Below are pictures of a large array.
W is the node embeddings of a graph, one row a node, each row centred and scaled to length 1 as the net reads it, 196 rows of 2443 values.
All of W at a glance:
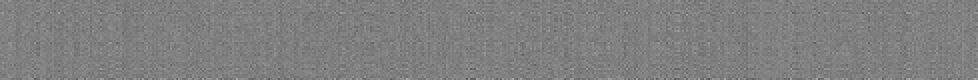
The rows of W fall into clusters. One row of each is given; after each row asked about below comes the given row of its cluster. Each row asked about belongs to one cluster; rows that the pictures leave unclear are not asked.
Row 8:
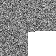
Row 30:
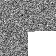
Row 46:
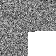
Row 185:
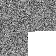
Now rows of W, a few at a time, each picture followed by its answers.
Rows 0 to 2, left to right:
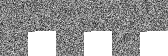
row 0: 185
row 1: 8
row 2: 185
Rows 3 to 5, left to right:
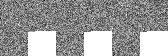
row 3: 30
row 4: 185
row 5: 46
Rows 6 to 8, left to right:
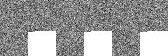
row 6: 185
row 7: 46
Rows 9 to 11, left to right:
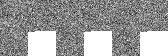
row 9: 46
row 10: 30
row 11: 8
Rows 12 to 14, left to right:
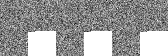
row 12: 8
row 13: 185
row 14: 8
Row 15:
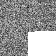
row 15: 46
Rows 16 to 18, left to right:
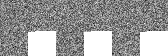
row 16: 8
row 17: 30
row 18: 185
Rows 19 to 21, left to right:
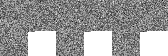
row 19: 46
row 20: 185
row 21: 185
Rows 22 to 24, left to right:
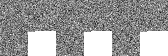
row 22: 30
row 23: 8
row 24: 8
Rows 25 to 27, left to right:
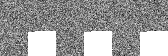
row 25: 46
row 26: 8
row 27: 46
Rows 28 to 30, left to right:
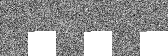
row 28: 185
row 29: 46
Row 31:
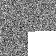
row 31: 30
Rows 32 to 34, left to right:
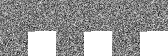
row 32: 30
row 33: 30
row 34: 30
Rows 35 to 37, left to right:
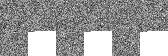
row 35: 185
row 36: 185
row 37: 8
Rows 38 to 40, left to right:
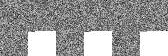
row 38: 46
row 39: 185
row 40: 30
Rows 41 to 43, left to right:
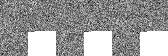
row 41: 46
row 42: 185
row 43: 46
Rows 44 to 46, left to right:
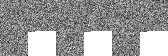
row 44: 8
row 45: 185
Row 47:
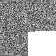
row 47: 30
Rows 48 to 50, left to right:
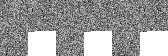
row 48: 46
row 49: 185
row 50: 46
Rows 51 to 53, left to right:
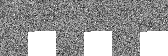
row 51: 46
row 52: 46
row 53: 8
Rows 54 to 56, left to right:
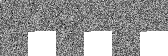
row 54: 185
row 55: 185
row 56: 30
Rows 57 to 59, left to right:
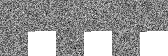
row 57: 30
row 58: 8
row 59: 185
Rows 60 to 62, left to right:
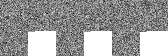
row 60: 30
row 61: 30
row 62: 185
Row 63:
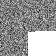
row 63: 8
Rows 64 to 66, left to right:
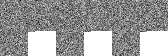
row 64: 8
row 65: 185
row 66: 185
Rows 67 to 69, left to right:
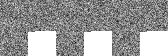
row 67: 46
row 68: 46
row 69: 185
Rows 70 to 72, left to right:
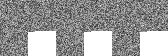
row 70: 185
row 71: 8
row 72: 30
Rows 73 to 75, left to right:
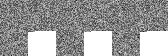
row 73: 185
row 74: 8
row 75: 185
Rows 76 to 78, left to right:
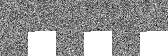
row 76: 46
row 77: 185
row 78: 185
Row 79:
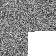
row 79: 46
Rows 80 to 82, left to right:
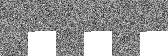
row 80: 46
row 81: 8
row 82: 185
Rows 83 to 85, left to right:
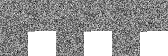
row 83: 30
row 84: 30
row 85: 8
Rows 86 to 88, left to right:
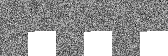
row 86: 185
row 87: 46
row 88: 30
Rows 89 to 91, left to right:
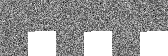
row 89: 30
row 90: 8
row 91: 46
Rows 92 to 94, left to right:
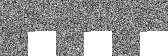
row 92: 30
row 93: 185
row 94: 8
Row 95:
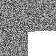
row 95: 30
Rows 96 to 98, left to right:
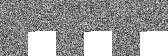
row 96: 8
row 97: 185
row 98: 30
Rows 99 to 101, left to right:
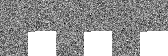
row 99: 8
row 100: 46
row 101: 8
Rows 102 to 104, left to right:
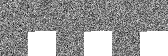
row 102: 46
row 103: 30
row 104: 30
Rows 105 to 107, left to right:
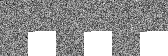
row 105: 185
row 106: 8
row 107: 185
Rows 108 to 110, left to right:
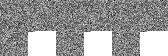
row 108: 185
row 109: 185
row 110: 185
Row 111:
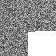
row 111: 8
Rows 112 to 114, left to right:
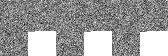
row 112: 30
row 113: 46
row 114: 185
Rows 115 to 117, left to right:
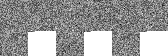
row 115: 185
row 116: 46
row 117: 185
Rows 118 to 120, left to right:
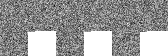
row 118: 30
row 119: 30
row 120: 185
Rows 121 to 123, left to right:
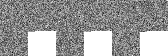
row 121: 30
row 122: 30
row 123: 185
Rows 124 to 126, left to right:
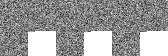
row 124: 30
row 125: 46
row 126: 185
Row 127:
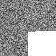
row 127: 8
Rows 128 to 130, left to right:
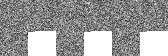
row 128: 185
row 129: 46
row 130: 185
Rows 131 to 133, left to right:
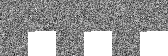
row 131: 30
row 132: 30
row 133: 30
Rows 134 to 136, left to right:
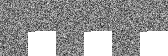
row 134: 8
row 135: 185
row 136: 8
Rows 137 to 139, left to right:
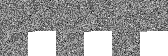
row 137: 185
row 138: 185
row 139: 30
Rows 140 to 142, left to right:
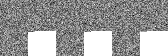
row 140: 185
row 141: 8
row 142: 30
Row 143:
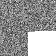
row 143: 30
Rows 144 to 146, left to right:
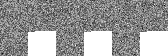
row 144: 46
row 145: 8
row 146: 185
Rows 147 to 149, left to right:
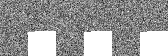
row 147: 30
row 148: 46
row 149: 8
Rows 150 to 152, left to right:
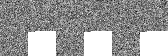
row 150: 8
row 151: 46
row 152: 185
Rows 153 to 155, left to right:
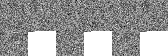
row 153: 185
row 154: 8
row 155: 185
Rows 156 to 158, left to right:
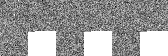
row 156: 46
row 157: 30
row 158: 30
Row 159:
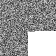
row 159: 30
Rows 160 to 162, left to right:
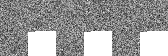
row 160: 8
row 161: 46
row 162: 8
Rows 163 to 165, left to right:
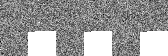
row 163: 46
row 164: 8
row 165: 46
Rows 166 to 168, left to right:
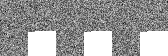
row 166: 185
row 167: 8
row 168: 8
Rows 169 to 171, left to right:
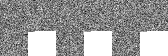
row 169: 185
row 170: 30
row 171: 30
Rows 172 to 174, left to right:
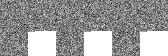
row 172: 30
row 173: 30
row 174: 30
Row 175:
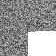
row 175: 8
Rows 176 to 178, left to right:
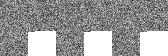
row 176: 46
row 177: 185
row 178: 8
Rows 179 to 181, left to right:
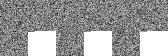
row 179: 185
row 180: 30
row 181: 30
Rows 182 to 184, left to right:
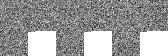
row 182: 8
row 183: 8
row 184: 46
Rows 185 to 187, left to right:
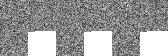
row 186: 8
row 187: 46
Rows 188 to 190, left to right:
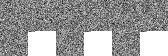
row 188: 8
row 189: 185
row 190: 185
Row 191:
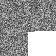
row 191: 185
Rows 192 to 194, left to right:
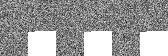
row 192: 46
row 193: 8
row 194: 185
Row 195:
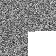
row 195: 30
